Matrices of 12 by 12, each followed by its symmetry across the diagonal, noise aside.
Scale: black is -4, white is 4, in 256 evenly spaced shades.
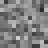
neither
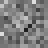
symmetric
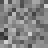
neither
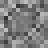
symmetric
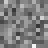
neither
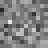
neither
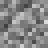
symmetric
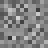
symmetric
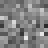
neither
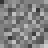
symmetric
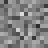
neither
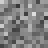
neither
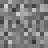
neither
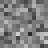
neither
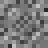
symmetric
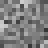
symmetric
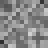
symmetric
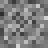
symmetric
